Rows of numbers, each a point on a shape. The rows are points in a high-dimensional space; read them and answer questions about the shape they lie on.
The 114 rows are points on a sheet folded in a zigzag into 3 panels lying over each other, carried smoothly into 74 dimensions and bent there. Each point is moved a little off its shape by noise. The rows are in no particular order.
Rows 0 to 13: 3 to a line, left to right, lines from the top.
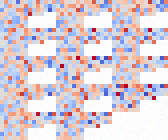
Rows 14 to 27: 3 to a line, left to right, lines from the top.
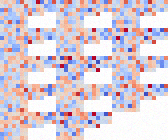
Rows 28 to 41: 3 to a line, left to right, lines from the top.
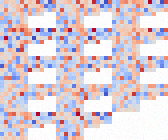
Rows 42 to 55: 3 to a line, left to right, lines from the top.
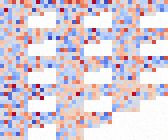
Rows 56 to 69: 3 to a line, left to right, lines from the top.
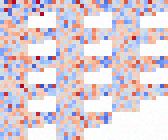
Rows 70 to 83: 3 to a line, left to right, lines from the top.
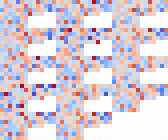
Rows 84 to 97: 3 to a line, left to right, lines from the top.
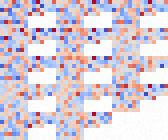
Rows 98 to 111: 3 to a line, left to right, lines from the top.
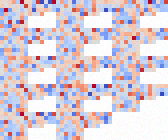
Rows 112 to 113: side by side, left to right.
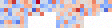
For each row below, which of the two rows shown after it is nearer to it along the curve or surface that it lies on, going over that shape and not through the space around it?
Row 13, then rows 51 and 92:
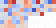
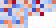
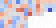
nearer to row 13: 51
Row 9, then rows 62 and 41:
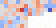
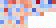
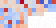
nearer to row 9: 41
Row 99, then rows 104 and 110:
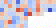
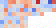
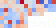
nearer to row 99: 110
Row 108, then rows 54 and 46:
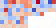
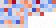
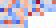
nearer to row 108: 54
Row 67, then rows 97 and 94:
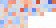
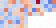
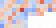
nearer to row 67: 94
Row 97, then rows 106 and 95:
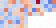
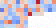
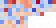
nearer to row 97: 95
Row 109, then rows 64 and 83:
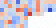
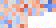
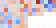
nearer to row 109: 64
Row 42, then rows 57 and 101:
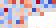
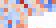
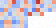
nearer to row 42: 101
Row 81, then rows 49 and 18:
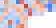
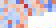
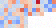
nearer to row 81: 49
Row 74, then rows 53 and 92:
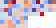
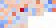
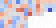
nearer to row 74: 53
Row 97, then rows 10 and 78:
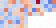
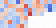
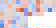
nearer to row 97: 78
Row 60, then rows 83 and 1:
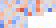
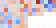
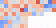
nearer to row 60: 83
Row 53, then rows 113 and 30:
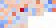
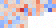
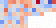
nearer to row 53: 30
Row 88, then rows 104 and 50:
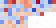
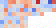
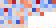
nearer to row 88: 104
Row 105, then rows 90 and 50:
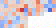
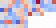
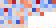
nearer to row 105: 50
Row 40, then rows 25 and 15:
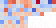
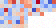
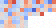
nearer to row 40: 15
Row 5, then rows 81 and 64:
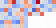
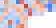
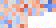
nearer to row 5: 64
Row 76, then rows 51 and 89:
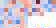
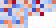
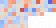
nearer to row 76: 51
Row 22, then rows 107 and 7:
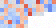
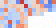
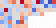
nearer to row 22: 107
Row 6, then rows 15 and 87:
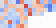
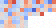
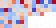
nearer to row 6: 87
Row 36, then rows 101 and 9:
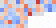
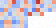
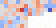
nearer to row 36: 9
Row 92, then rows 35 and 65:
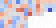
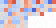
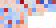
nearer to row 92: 65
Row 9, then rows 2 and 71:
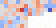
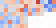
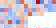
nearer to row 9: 2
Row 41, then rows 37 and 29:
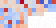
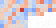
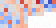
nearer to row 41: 29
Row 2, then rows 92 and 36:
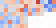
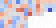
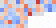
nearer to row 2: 92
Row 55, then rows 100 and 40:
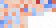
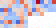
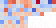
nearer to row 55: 40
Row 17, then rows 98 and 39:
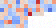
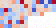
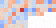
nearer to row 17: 98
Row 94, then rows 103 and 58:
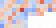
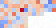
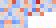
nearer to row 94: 103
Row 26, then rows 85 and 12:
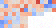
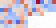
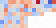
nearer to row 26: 12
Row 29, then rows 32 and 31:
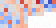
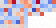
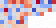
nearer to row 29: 32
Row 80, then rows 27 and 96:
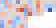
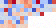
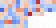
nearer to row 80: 96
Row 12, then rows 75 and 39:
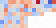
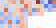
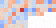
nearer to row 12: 39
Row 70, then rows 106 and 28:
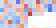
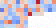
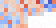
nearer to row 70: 106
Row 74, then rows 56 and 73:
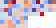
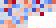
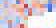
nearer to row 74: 56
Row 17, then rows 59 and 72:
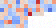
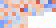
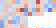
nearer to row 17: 72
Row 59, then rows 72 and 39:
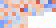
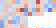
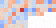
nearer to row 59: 39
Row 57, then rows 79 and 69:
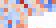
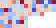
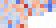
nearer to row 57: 69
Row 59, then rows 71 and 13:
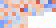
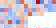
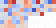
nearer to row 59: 13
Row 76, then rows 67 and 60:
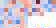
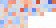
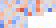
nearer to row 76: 60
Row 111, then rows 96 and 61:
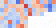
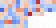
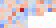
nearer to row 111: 96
